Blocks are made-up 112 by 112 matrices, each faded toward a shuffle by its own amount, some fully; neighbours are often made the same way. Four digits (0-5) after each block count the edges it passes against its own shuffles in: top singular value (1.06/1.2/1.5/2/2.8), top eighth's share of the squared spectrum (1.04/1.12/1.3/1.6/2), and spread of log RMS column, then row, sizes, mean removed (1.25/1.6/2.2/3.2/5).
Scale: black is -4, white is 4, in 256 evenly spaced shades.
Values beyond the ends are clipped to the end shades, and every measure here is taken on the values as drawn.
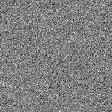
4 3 1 1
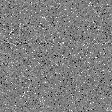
3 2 0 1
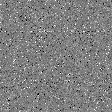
1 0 0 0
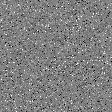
0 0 0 0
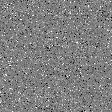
0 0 0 1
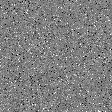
0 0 0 0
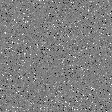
2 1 0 0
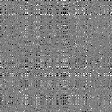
5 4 3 3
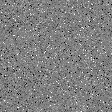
0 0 0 0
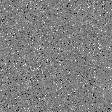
0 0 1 0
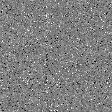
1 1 1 1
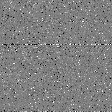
3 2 0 1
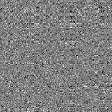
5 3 2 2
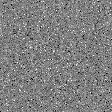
3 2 0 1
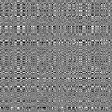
5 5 4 4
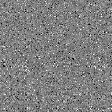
4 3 1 2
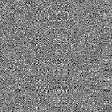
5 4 2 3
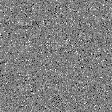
3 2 1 1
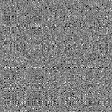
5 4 2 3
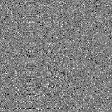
4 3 1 2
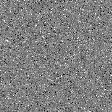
2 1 0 0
